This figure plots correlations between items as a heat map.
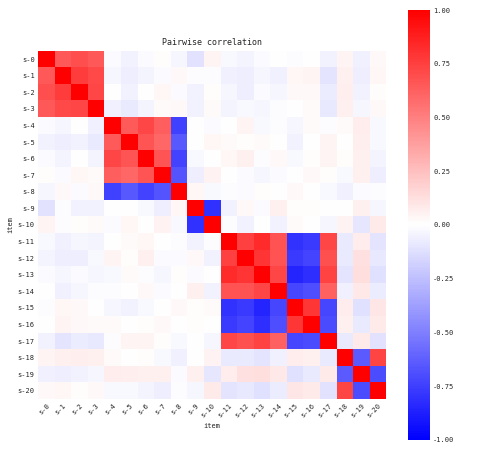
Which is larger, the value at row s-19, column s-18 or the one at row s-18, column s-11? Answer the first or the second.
the second
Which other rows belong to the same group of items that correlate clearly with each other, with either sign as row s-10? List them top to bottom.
s-9
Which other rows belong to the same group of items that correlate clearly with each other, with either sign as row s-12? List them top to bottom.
s-11, s-13, s-14, s-15, s-16, s-17
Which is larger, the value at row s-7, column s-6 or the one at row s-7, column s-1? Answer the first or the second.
the first
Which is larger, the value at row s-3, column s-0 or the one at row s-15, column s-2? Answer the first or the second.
the first
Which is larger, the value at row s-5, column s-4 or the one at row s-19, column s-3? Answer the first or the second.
the first
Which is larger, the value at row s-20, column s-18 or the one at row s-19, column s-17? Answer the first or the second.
the first
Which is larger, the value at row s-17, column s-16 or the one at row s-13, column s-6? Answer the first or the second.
the second
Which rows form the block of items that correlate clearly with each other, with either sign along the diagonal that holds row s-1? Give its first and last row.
s-0 to s-3
